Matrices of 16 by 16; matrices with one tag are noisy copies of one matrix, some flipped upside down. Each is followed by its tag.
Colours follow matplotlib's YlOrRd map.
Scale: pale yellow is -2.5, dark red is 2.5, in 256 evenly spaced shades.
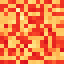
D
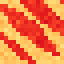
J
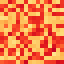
D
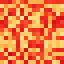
D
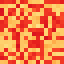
D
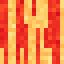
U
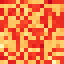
D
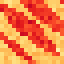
J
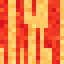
U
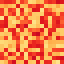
D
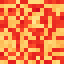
D
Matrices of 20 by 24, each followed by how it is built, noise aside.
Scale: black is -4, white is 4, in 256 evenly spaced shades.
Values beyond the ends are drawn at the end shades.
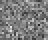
noise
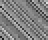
Toeplitz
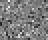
noise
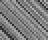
Toeplitz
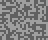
noise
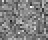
noise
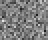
noise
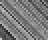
Toeplitz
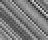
Toeplitz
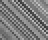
Toeplitz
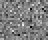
noise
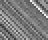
Toeplitz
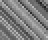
Toeplitz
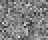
noise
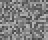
noise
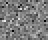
noise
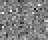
noise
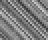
Toeplitz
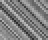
Toeplitz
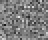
noise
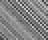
Toeplitz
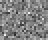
noise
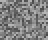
noise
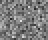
noise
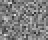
noise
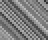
Toeplitz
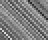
Toeplitz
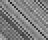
Toeplitz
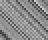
Toeplitz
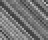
Toeplitz
